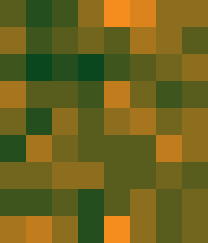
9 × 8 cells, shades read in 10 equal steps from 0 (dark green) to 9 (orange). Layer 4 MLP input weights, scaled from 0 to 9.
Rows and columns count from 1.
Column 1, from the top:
3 5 2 6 4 1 4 2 6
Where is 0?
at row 3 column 2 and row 3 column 4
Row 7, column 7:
4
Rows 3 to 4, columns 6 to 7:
3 4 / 4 2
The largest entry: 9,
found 2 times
